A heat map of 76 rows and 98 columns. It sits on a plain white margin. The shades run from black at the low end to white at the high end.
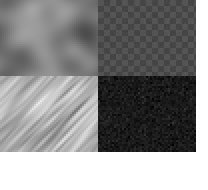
The table splits into 2 rows of 2 panels. Panel 1,1: middling, smooth. Panel 1,2: low, checkered, faint in contrast. Panel 2,1: high, slanting up to the right. Panel 2,2: very low, fine-grained, faint in contrast.
